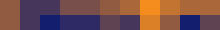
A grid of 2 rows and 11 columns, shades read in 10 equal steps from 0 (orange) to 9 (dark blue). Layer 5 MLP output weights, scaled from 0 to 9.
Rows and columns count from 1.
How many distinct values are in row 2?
6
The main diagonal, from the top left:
4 7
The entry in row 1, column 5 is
5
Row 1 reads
4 7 7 5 5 4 3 0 2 3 3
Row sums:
43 69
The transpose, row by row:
4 4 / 7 7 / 7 9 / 5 8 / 5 8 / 4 6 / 3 7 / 0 1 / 2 4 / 3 9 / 3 6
